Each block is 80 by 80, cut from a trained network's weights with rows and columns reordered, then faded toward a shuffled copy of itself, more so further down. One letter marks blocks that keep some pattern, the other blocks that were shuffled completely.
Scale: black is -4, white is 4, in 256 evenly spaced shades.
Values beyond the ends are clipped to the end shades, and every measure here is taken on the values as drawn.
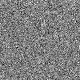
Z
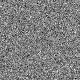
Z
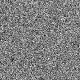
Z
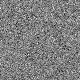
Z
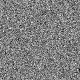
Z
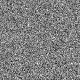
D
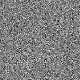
D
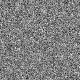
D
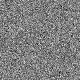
Z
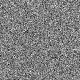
Z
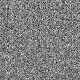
D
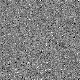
D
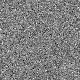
Z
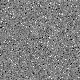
Z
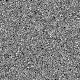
Z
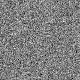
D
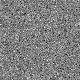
Z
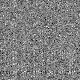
D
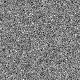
Z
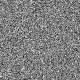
Z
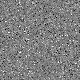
Z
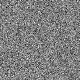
D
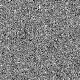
D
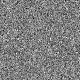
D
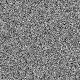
Z
